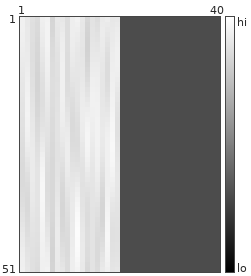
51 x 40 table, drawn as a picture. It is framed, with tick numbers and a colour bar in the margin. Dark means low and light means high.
It is made of 1 by 2 panels. Panel 1,1: very high, streaked downward, faint in contrast. Panel 1,2: low, flat.
